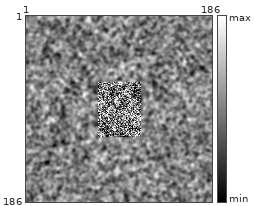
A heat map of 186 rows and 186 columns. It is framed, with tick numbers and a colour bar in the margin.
An odd patch, rougher than its surroundings, sits in the centre. No overall slope runs across the table. No regular stripes run through it. The field is mottled with small blotches. Values change most from cell to cell in the centre.
